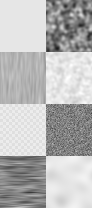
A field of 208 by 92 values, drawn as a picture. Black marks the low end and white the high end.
The table splits into 4 rows of 2 panels. Panel 1,1: very high, flat. Panel 1,2: middling, blotchy, strong in contrast. Panel 2,1: high, streaked downward, faint in contrast. Panel 2,2: very high, blotchy, faint in contrast. Panel 3,1: very high, checkered, faint in contrast. Panel 3,2: middling, fine-grained. Panel 4,1: middling, streaked across. Panel 4,2: very high, smooth, faint in contrast.
